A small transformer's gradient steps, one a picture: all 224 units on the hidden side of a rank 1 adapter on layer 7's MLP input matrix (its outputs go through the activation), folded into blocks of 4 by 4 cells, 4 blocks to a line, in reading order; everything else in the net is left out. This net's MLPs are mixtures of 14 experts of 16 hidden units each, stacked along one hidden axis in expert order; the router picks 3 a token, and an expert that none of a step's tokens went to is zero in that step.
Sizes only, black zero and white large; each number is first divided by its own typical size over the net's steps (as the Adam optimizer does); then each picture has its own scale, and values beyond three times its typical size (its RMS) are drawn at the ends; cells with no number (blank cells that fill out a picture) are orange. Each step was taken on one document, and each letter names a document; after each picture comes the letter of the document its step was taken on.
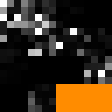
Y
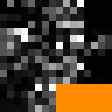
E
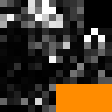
Y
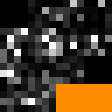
E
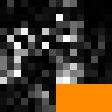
E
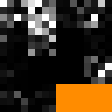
Y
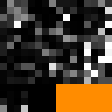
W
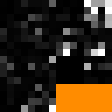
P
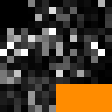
E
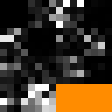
E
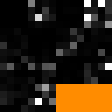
P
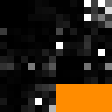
P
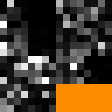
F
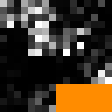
Y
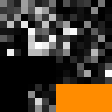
Y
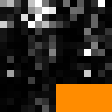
Y
